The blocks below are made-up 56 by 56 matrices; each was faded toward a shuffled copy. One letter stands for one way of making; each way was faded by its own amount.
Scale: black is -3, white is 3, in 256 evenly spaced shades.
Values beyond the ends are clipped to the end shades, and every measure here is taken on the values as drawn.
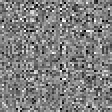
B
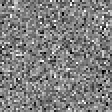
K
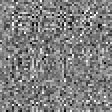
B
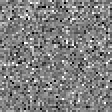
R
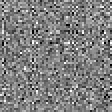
B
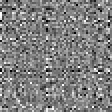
B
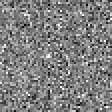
K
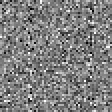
K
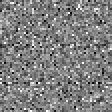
R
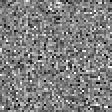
R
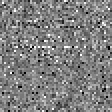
R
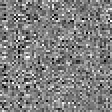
B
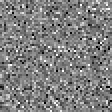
R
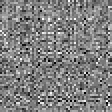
B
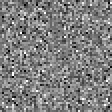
K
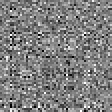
B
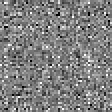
B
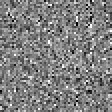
K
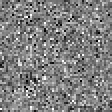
K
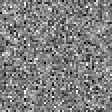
K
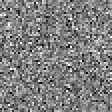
K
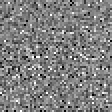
R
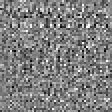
B
